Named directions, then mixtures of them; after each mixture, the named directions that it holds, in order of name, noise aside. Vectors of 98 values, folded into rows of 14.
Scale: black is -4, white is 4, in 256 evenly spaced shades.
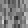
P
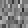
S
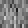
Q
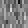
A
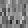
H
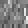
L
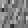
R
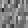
R, S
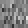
H, L, R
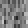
P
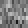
H, L, S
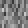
P, Q, R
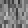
A, P, Q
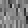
L, Q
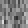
P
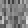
P, S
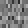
S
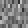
S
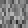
H, Q, S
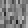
H, P, S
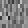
H, S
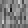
A, P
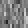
A, L, Q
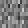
S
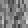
P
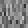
H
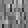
A, S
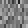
A, S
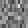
S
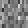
R, S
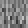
H, P, R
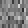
L, S
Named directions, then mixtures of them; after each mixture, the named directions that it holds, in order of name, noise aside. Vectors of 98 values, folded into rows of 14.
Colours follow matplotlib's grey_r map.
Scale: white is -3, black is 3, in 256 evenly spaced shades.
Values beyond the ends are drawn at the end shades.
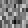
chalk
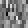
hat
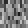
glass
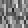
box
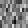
chalk, hat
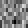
chalk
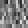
box, glass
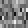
box, chalk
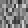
box, chalk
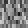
glass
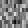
chalk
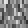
glass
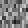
chalk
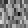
glass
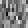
hat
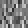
box, chalk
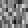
chalk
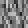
box, hat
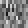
hat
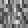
chalk, glass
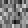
chalk, glass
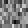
chalk, glass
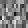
chalk, glass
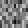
chalk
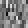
hat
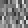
box, glass
